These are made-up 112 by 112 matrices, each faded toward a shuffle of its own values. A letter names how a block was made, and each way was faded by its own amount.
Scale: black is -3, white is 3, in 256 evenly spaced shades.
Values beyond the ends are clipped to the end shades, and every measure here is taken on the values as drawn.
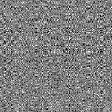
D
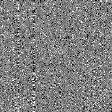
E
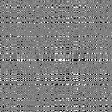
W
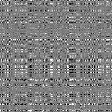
W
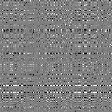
W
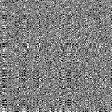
D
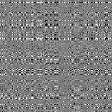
W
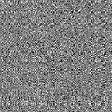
D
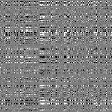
W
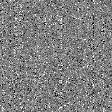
E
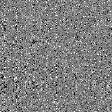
E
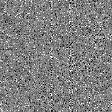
E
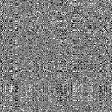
D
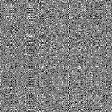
D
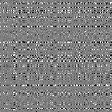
W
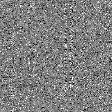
E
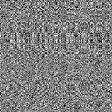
D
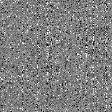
E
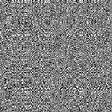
D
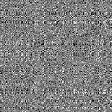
D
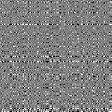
W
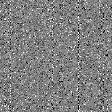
E
